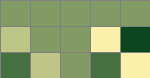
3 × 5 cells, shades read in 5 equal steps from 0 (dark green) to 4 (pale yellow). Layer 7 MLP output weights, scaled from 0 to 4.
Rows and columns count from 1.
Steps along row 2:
down same up down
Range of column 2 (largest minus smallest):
1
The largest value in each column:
3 3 2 4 4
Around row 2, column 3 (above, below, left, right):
2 2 2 4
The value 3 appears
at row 2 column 1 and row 3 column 2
